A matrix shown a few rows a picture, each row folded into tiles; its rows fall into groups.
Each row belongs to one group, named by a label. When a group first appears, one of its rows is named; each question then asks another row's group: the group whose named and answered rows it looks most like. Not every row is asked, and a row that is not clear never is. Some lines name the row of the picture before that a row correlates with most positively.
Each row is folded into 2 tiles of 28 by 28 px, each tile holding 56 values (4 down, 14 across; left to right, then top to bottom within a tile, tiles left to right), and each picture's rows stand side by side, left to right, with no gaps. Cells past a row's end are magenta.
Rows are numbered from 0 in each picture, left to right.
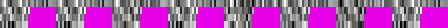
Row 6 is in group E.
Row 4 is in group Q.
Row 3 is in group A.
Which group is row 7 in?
A
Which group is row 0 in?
A
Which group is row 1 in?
A
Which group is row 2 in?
A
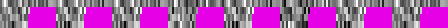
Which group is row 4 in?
A
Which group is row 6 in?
A
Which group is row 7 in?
A
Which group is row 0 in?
A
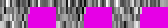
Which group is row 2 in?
A
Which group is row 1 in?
Q
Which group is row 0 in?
Q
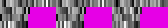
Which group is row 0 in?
E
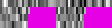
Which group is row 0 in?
A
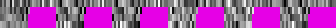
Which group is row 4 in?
A
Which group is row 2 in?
E
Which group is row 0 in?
Q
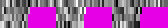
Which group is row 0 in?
Q
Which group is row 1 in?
A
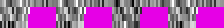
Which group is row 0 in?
A
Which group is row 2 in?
E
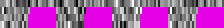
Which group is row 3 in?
Q
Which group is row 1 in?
E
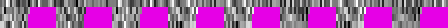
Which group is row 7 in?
Q
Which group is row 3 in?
A
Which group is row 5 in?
Q
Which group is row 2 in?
Q
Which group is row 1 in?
E
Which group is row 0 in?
Q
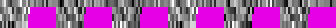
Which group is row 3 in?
A
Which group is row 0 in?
A
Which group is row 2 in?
E
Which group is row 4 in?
E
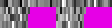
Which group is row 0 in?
E
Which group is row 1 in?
Q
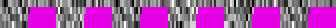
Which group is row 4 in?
Q
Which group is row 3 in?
A
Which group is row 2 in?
E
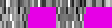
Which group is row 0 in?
Q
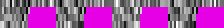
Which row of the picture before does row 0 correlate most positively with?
1
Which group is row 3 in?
E
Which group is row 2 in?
A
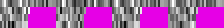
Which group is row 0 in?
A
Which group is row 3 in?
A
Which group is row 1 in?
Q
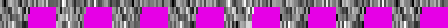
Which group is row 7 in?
E
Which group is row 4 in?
A
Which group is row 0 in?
E
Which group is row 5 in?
E
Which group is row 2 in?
E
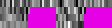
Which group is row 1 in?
E
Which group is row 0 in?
Q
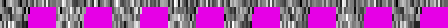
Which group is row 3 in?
Q
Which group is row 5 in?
E
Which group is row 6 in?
Q
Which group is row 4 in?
E
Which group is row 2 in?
A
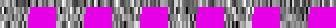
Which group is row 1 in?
Q
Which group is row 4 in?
A
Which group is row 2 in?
A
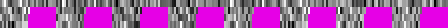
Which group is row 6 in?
Q
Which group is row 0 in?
A
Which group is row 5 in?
A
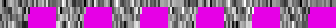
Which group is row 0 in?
E
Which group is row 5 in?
E
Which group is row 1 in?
Q
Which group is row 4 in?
A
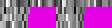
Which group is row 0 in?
Q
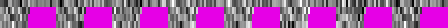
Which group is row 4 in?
A
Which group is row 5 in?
A
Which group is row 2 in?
Q
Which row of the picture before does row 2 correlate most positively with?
0
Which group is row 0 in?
E
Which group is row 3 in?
A
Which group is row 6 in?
Q
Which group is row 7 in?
E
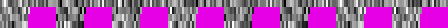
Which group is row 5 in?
E
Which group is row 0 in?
A
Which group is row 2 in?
Q
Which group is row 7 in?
Q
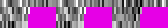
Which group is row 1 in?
A
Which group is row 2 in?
Q
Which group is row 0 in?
A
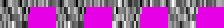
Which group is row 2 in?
Q
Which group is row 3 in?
A
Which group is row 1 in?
E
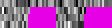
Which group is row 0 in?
Q
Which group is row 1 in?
E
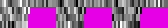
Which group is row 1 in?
E
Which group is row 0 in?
A
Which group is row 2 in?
E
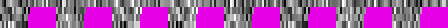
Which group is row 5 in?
E
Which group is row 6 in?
Q
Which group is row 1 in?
Q
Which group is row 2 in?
A
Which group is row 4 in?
Q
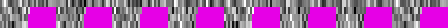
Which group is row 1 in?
Q
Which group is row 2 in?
Q
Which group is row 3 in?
Q
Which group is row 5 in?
Q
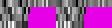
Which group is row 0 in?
E
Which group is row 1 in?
E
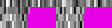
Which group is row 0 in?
Q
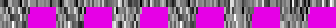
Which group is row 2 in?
Q
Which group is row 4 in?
Q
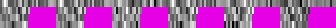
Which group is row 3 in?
A
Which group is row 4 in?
A
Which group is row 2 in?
Q
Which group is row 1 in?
A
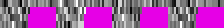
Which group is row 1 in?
A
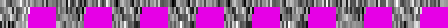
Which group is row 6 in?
Q
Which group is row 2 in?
E
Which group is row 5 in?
E
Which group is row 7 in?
A
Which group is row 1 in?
Q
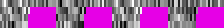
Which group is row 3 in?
Q
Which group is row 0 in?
A
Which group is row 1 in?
E
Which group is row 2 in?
A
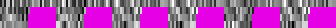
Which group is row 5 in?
A
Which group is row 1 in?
Q
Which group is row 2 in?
A
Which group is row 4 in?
E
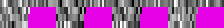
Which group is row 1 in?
E
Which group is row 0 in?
A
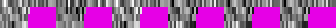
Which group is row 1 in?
Q
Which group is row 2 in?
A
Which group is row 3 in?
E
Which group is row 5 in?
E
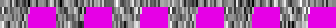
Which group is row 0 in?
Q
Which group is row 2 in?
A
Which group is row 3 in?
Q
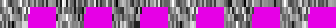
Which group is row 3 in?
A
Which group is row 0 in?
A
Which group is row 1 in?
Q
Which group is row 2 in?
E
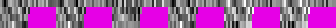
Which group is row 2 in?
Q
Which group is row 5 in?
A
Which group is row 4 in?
A
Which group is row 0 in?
E
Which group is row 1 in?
E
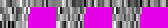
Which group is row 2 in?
Q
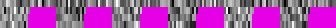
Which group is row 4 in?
Q
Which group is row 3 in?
E
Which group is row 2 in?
A
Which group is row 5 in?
E
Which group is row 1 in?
Q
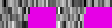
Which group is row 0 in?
E
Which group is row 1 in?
Q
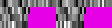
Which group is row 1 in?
E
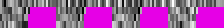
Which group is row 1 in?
Q
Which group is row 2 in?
Q
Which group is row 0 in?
E
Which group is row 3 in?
A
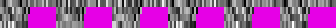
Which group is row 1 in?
Q
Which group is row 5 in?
E
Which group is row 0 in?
E
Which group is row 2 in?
Q
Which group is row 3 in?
E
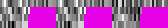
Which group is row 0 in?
A
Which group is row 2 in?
Q
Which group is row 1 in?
A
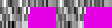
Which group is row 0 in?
A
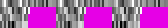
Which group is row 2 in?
A
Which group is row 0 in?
A
